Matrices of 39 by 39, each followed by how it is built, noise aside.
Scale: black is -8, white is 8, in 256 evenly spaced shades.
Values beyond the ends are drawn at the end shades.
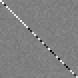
diagonal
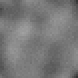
smooth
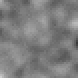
smooth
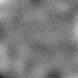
smooth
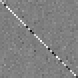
diagonal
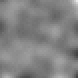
smooth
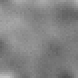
smooth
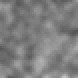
smooth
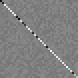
diagonal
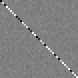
diagonal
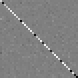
diagonal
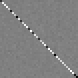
diagonal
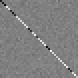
diagonal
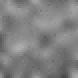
smooth
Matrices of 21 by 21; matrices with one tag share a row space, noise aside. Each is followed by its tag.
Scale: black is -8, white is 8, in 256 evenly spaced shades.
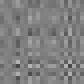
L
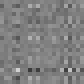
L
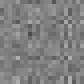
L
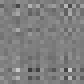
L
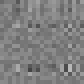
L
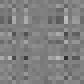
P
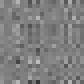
L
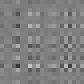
L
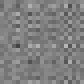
L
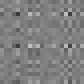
L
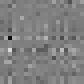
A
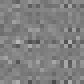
L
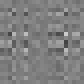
P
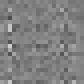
A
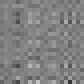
L
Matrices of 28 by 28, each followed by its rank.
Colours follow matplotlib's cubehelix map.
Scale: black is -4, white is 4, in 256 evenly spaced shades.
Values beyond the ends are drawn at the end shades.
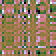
two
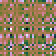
two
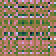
two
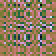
two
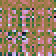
three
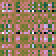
two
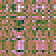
three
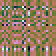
two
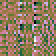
three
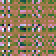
two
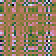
two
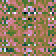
three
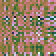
three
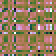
two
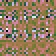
three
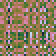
three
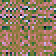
three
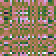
two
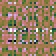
three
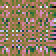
three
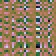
two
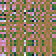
two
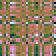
two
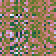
three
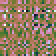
three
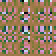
two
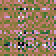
three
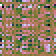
three
